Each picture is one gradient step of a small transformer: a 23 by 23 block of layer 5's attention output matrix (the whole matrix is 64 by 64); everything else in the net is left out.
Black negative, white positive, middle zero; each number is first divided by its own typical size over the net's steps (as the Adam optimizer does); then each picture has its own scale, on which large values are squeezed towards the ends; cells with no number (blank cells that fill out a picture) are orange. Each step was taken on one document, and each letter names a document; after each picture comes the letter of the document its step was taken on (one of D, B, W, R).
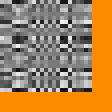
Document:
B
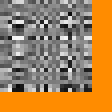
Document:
B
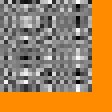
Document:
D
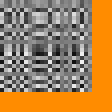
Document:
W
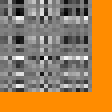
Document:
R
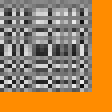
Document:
W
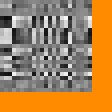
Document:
B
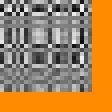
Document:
W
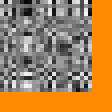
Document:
D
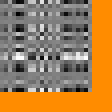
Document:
R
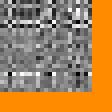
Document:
D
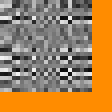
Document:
B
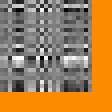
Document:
R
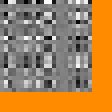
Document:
D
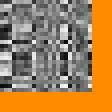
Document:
B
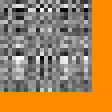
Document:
R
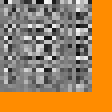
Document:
D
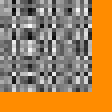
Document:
D
